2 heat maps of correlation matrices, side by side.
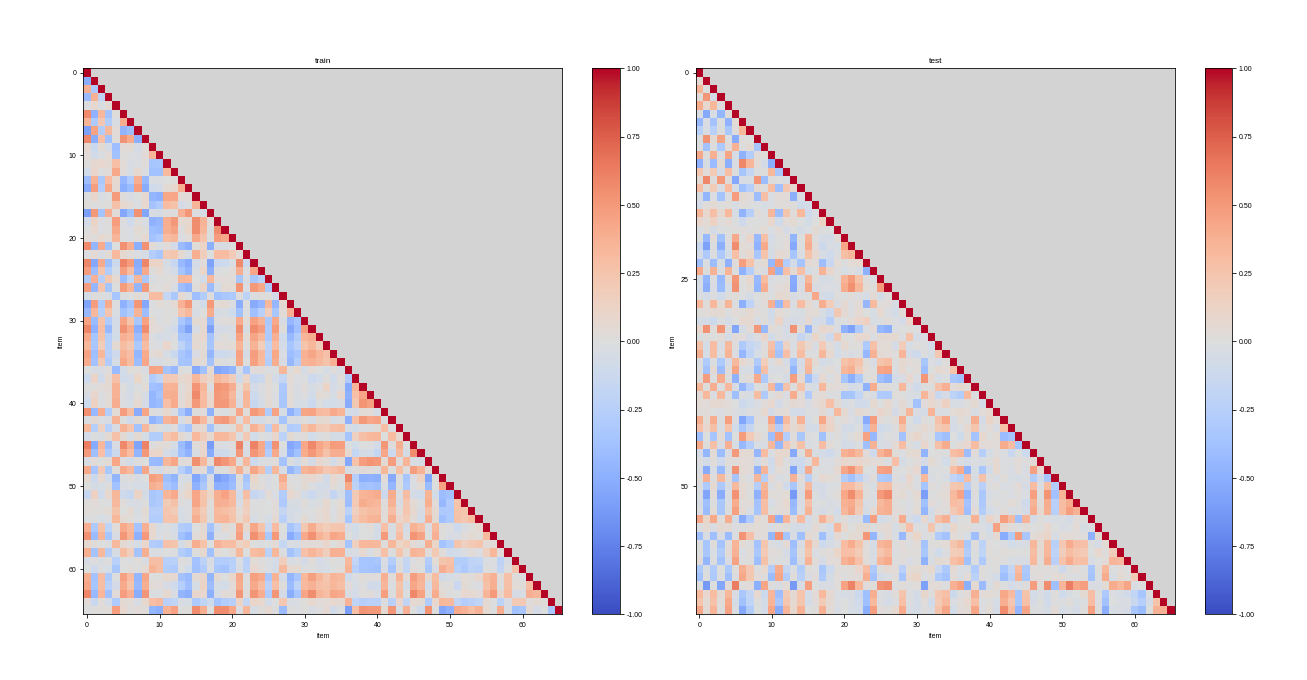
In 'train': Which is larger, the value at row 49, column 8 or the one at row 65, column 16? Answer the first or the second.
the second
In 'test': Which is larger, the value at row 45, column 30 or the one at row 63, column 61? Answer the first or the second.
the first
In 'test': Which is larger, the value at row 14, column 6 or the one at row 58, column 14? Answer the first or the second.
the second
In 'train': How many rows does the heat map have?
66
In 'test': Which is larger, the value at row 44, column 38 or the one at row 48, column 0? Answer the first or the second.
the second
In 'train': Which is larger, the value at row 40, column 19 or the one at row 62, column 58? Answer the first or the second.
the first
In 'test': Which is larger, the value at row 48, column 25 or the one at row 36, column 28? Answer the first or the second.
the first
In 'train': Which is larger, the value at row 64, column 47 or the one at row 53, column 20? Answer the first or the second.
the second
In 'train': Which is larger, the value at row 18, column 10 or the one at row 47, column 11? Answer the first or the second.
the second
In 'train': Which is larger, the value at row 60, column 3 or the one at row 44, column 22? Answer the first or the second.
the second
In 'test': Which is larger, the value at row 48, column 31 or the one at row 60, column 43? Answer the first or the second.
the second
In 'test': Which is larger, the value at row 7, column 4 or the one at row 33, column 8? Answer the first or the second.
the second
